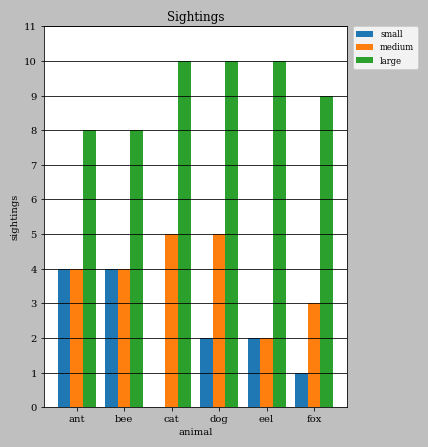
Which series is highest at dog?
large
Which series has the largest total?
large
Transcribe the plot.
Title: Sightings
x-axis: animal, ticks ant bee cat dog eel fox
y-axis: sightings, ticks 0 1 2 3 4 5 6 7 8 9 10 11
Legend: small, medium, large
Values:
small: 4 4 0 2 2 1
medium: 4 4 5 5 2 3
large: 8 8 10 10 10 9
